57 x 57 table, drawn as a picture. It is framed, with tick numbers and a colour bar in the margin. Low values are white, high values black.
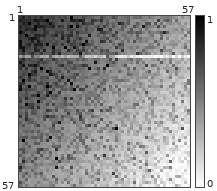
Ninth with the highest average: top left. Odd lines: row 14. Slope: up to the top left. Mirror symmetry: none. Stripes: none.
